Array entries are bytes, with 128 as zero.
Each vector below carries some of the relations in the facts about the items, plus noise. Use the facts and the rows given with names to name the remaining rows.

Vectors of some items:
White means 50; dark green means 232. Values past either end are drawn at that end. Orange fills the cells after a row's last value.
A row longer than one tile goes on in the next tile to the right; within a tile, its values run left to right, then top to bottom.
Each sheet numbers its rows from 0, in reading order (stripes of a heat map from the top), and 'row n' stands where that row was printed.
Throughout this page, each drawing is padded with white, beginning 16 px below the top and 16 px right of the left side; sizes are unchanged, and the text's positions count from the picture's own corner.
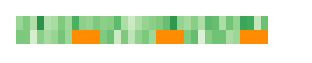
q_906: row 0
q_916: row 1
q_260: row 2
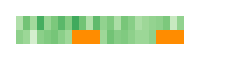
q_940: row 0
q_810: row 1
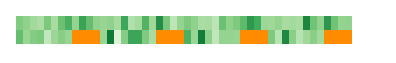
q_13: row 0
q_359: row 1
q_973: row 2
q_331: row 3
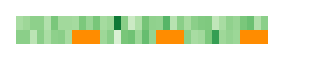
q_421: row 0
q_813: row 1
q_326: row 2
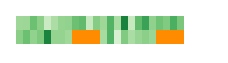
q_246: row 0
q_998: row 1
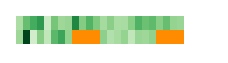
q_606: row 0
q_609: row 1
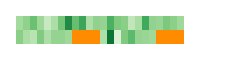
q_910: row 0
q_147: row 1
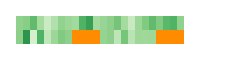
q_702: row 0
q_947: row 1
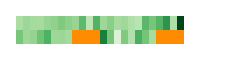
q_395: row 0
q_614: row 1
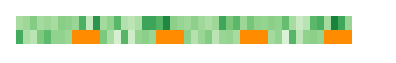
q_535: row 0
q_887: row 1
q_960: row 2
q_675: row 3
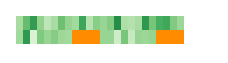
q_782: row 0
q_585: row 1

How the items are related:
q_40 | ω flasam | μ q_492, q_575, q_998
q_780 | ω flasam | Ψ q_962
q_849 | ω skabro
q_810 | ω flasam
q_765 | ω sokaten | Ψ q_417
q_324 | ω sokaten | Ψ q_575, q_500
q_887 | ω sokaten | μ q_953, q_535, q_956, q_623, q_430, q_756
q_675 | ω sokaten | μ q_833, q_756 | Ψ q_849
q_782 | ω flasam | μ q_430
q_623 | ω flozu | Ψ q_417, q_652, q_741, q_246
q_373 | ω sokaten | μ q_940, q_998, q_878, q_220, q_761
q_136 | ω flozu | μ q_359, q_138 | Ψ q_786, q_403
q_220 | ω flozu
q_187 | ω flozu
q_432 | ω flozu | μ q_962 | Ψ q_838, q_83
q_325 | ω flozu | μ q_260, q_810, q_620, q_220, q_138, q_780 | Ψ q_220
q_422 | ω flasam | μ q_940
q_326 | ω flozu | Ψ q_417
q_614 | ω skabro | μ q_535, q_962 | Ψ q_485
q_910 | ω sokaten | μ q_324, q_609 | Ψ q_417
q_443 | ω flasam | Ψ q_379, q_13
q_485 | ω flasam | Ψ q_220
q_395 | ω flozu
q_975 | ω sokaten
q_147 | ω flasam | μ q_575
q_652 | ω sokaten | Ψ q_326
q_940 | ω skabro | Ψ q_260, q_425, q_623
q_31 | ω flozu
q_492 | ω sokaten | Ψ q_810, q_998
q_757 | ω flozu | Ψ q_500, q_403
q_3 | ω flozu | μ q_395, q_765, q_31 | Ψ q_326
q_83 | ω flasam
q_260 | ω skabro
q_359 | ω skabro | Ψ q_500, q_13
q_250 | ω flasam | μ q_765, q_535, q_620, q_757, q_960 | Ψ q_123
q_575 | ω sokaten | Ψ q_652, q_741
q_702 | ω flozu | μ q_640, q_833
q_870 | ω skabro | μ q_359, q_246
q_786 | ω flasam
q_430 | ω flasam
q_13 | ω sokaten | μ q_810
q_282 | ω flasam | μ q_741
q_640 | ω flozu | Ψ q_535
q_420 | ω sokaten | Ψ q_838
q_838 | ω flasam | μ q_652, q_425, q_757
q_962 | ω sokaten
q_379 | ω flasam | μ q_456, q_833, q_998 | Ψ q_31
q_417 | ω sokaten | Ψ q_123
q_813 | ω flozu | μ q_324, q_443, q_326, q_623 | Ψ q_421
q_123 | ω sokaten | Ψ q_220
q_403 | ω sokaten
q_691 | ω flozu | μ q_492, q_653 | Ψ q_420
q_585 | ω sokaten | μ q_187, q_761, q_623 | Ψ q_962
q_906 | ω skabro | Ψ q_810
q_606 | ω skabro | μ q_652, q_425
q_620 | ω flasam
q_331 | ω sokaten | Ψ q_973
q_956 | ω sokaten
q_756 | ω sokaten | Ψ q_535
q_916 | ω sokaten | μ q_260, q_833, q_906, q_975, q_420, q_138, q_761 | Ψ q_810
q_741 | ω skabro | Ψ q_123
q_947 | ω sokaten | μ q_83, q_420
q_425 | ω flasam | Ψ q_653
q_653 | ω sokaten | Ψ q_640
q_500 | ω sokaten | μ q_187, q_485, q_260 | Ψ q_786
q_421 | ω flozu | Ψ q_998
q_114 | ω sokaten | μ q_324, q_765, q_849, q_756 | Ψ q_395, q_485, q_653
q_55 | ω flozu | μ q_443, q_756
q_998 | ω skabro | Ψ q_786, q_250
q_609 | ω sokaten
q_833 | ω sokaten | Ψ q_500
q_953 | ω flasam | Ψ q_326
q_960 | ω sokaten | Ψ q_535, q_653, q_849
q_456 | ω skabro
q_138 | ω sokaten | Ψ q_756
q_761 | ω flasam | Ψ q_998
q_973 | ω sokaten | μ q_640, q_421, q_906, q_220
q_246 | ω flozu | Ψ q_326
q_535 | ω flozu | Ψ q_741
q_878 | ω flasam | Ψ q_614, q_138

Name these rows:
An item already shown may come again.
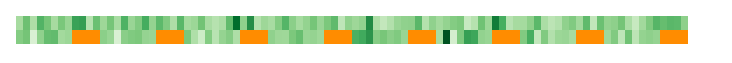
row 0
q_260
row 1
q_940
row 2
q_114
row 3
q_187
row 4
q_325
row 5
q_870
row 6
q_250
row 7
q_947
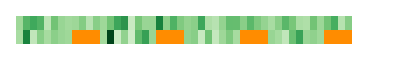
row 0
q_425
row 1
q_606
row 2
q_500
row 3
q_623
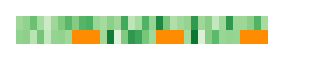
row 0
q_947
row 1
q_359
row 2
q_40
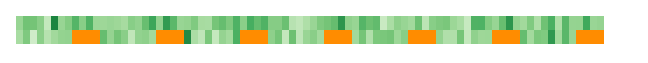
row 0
q_652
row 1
q_13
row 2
q_962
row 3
q_916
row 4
q_953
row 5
q_373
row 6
q_31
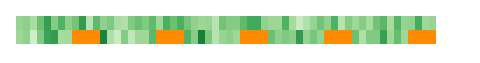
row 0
q_849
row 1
q_962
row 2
q_973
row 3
q_3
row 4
q_31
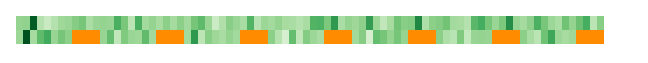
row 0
q_136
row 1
q_757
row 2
q_282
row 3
q_756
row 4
q_55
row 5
q_373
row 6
q_623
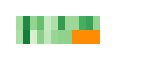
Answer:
q_379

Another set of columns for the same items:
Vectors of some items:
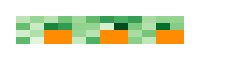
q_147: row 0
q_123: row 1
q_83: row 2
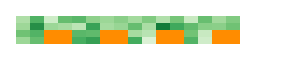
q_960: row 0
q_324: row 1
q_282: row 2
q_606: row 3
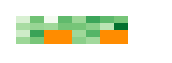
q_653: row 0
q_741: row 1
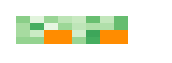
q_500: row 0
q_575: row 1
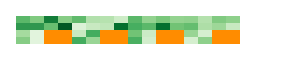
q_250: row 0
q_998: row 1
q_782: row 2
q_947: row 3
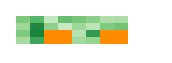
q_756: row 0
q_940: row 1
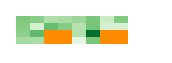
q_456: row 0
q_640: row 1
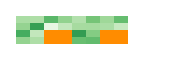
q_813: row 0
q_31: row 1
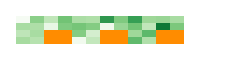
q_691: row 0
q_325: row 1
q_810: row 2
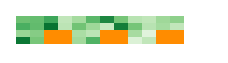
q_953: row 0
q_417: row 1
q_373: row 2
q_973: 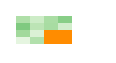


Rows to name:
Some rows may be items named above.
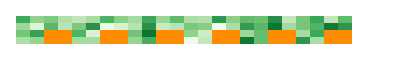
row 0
q_260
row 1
q_813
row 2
q_535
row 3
q_325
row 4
q_953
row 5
q_425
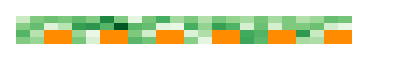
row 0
q_432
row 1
q_250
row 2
q_3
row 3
q_379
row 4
q_757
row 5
q_55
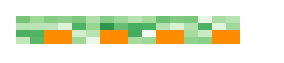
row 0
q_187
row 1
q_379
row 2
q_887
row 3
q_500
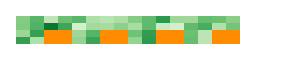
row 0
q_425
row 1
q_833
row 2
q_623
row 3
q_614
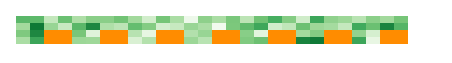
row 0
q_756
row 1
q_114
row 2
q_916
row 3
q_691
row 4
q_910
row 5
q_652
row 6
q_838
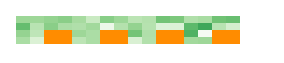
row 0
q_870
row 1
q_136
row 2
q_702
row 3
q_887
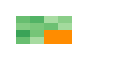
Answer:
q_849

